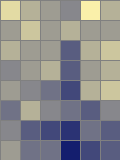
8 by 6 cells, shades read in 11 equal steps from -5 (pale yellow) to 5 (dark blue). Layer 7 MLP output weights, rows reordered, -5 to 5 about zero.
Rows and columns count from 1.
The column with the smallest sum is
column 1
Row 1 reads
-4 -2 -1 0 -5 -2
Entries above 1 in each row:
0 0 1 1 1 1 4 3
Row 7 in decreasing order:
4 3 2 2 1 0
